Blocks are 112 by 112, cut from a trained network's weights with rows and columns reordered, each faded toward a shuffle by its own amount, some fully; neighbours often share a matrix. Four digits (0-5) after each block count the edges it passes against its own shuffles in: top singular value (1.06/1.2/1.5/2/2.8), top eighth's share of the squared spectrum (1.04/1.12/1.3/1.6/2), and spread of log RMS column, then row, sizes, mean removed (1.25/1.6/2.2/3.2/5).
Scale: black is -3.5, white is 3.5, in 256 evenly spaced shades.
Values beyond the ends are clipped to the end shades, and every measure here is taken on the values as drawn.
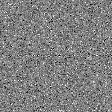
3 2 1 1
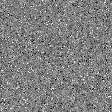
2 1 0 0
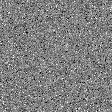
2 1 0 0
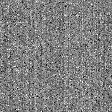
3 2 0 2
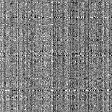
5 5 2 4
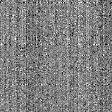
4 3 1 3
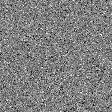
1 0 0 0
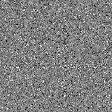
3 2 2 1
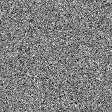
1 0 0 0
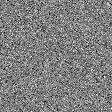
0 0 0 0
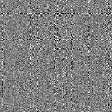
4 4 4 2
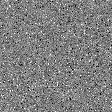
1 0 0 0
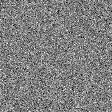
1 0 0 0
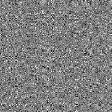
3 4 3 3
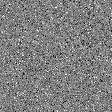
2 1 0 0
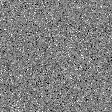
0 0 0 0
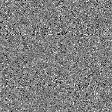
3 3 1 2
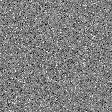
0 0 0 0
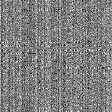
4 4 1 3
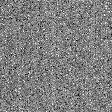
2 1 0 0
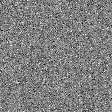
0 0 0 0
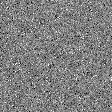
1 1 0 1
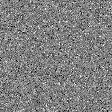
1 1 0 1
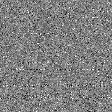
2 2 0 2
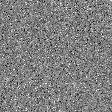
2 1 0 0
